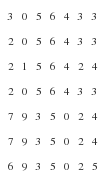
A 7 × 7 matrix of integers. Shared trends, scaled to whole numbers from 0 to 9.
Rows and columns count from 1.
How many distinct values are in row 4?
6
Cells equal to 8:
0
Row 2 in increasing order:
0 2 3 3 4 5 6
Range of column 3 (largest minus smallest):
2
